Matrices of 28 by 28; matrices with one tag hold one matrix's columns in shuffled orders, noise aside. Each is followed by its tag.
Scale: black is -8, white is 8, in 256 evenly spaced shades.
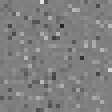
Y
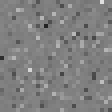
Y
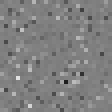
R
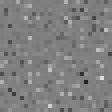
R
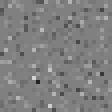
R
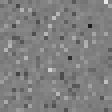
Y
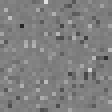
Y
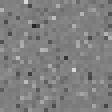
Y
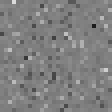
Y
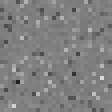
R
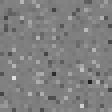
R
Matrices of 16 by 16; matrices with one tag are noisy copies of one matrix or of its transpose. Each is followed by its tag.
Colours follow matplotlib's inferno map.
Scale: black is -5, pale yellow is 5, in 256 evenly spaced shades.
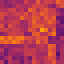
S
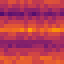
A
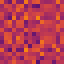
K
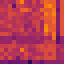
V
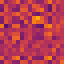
K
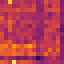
V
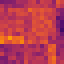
S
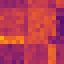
S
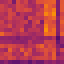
V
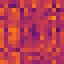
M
